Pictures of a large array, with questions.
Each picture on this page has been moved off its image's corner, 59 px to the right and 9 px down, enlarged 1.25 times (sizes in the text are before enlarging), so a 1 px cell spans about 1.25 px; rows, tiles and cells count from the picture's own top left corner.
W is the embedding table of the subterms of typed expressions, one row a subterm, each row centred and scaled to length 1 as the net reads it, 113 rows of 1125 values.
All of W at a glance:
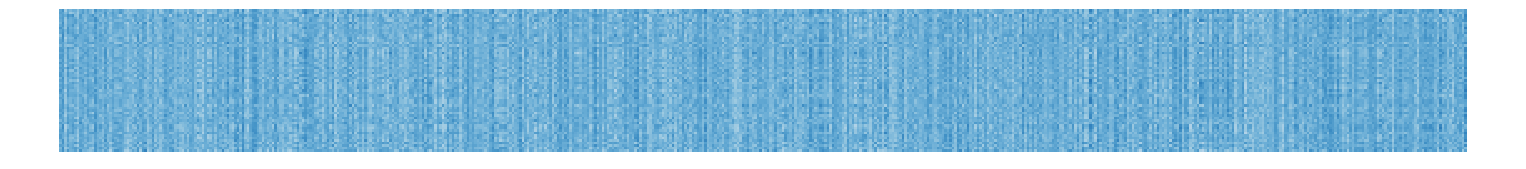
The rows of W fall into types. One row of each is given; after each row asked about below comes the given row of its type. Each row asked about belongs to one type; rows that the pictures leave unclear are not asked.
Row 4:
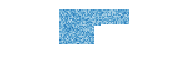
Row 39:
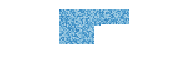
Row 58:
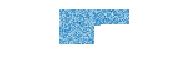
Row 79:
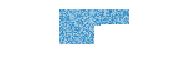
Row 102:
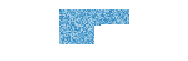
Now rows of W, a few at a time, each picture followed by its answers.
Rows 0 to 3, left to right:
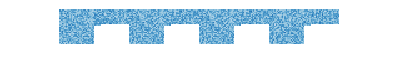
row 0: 58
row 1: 79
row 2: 79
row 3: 79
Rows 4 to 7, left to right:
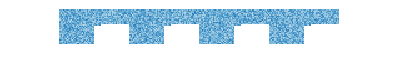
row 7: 39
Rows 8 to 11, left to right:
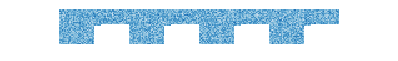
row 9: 102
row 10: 39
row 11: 58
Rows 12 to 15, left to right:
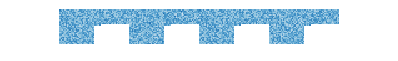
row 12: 39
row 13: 58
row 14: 39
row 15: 102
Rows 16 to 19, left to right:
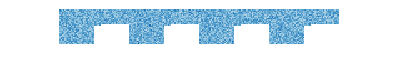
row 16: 39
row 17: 4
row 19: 4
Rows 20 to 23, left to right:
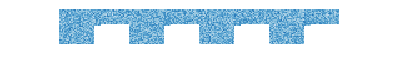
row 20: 4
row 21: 58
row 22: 102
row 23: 58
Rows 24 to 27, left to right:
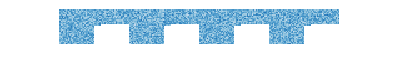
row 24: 4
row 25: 58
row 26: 4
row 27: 102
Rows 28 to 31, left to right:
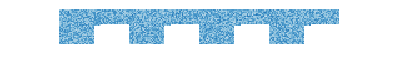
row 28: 58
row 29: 79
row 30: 4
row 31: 39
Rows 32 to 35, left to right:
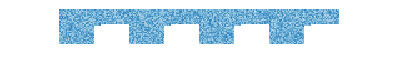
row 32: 4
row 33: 79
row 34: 79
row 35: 4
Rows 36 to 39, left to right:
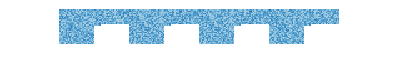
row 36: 4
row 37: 79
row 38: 79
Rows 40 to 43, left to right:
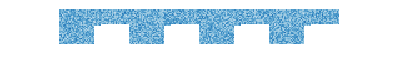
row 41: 58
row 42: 4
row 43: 79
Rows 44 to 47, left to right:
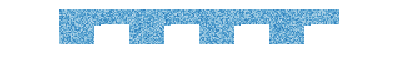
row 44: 102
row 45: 58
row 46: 39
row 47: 4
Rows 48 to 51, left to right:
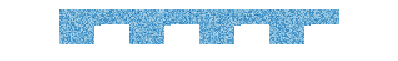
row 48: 102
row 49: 79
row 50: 102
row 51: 39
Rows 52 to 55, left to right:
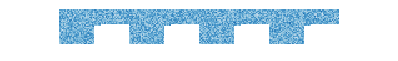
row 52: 4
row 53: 102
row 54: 39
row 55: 58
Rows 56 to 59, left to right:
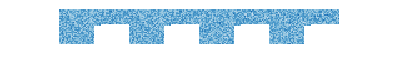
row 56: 79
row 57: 79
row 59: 102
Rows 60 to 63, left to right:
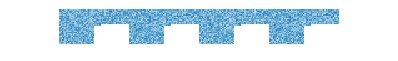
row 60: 79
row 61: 4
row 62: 79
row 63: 4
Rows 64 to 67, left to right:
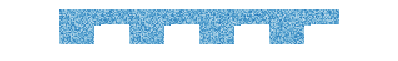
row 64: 102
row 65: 102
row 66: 102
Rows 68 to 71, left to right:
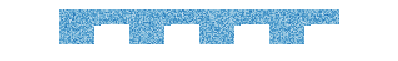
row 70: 79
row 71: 102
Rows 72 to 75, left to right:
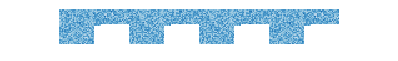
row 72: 58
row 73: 79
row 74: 79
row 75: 58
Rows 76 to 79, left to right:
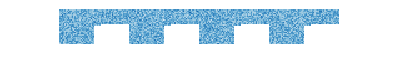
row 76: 79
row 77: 4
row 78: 4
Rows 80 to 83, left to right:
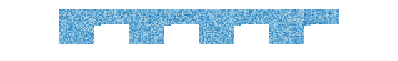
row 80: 4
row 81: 102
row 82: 79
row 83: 58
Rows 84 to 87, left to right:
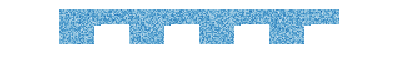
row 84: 102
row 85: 102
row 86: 79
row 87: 39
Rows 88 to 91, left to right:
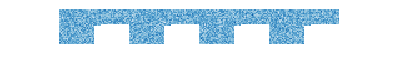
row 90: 39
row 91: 39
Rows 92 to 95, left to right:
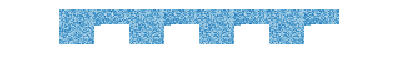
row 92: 58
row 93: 58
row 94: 58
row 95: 58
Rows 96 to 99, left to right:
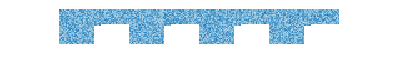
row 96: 39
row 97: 58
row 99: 102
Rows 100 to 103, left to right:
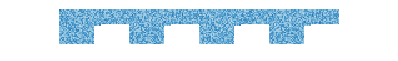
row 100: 39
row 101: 79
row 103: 79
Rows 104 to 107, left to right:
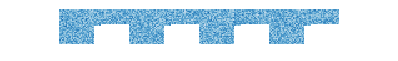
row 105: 79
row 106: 58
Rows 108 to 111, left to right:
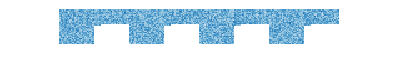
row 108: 39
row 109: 79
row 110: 58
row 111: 58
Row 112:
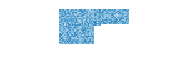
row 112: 39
